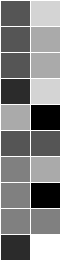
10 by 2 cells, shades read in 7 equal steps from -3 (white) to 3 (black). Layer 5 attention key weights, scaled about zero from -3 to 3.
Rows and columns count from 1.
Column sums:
7 -3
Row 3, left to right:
1 -1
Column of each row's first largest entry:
1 1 1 1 2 1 1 2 1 1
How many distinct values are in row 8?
2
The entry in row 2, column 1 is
1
